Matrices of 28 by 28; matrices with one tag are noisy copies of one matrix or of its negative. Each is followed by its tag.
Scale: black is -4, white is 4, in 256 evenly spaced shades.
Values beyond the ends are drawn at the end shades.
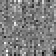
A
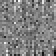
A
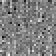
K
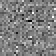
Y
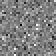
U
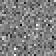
U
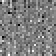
K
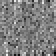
A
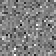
U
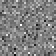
U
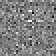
Y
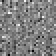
K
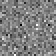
U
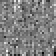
A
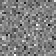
U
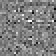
Y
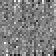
A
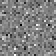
U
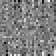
A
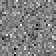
U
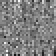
A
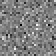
U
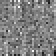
A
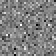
U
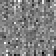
A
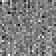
K
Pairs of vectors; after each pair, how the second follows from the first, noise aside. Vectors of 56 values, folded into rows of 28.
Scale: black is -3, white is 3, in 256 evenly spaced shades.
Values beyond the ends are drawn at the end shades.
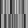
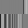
partly zeroed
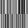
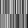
shuffled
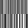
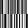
scaled up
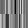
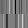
partly zeroed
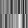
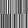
shuffled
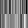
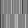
partly zeroed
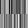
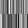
reversed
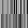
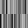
shuffled
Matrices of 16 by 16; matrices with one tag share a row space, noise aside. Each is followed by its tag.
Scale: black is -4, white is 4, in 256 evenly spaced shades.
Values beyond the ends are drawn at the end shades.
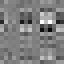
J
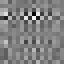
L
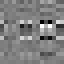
J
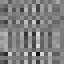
L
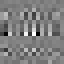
L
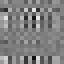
L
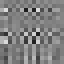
L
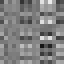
J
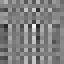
L
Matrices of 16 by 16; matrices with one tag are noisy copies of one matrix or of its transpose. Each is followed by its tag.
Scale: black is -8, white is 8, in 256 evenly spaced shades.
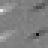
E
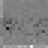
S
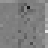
S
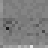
S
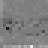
S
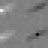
E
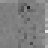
S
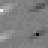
E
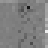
S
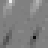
E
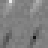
E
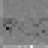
S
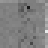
S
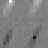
E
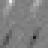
E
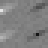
E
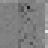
S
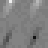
E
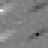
E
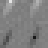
E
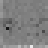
S
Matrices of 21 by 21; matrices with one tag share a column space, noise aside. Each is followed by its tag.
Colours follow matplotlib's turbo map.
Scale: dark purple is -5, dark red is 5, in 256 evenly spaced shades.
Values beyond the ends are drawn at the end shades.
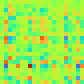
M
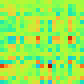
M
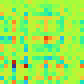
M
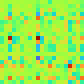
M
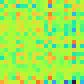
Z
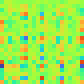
M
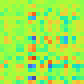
M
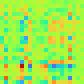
M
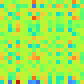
Z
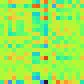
Z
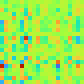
M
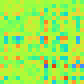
M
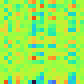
Z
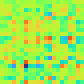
M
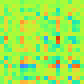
M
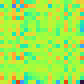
Z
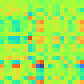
M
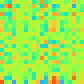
Z
